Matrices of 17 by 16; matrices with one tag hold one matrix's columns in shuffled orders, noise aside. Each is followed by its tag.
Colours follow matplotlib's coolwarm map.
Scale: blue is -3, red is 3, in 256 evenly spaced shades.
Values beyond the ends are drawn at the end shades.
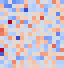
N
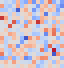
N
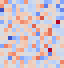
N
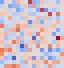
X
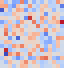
N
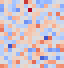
X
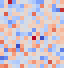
X
